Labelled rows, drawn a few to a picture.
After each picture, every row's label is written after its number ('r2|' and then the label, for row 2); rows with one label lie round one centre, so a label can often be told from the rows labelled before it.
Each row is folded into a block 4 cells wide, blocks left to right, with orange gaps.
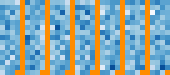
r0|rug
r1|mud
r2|rug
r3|rug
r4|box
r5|box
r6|box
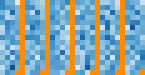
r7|rug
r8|rug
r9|mud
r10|box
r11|rug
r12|rug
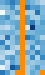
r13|box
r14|rug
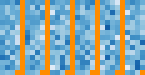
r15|mud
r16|mud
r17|box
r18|mud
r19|rug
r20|box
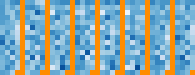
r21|mud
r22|rug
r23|box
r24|mud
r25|box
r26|box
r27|mud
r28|mud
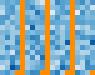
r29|box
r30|rug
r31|box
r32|box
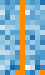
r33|box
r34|box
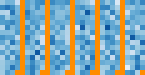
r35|rug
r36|mud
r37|mud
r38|rug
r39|rug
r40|box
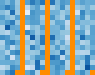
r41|rug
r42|box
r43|mud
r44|box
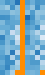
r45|mud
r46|mud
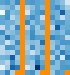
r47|box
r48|box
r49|rug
